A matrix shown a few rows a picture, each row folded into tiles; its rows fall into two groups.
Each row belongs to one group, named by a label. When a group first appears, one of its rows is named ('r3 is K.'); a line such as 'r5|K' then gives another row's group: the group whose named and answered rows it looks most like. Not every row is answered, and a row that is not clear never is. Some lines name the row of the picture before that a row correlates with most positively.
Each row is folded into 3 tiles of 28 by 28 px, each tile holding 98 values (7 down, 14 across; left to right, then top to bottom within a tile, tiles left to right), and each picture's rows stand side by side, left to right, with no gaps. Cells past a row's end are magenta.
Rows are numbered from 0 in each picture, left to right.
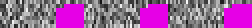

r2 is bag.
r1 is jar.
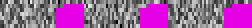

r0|jar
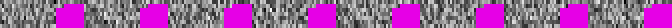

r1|bag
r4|bag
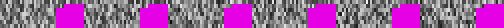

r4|jar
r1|jar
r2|bag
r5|bag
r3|jar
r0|jar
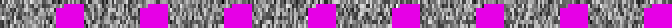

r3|jar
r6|jar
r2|bag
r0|jar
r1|jar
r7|bag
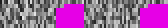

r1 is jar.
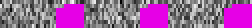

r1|bag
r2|jar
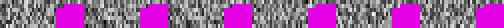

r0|jar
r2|bag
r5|jar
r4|jar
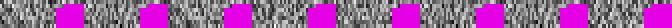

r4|bag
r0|bag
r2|bag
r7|jar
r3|jar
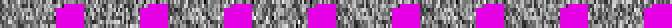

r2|bag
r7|jar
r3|jar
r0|bag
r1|jar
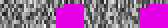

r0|jar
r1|jar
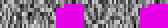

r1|jar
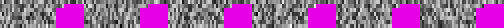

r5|bag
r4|jar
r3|jar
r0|jar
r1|bag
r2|jar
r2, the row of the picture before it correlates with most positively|0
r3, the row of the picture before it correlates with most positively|0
